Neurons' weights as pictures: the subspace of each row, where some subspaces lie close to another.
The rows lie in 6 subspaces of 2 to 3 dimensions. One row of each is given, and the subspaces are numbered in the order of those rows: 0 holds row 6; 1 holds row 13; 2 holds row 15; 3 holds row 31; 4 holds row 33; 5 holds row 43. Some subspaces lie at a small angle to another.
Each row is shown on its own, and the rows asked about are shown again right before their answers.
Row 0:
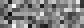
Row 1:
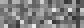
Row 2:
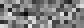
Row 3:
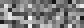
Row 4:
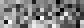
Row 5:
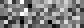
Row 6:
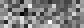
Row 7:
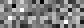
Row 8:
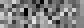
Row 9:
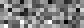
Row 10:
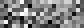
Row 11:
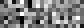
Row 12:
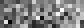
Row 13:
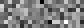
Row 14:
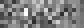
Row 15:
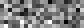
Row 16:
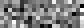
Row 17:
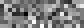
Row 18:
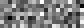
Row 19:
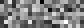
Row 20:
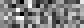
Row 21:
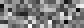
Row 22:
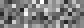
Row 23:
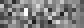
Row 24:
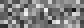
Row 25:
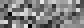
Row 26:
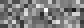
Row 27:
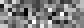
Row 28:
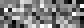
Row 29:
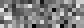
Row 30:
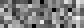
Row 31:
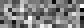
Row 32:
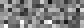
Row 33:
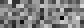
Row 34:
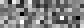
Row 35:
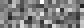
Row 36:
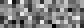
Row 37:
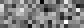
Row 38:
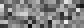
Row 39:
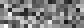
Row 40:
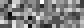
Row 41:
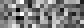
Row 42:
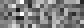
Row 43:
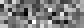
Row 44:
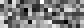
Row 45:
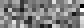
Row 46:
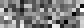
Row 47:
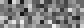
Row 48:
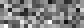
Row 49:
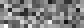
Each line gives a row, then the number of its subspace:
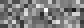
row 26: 1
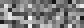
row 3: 3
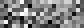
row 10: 0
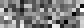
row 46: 3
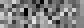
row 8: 5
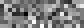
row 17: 5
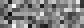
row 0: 4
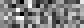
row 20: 4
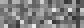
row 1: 3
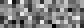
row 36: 0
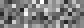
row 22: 5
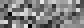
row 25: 0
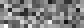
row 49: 2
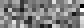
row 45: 3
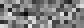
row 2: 1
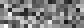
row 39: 2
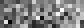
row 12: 4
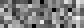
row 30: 3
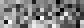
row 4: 4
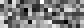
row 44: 5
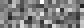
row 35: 2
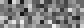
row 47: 0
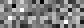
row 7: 1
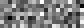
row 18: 1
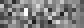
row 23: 5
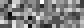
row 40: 0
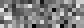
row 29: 3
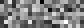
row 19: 5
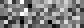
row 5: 0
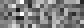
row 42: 4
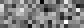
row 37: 1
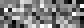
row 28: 3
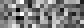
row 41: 4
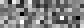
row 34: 4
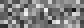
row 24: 1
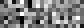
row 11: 4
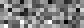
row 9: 2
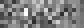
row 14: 5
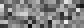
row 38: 1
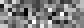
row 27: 5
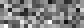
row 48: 2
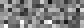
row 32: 2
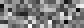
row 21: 1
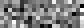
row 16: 3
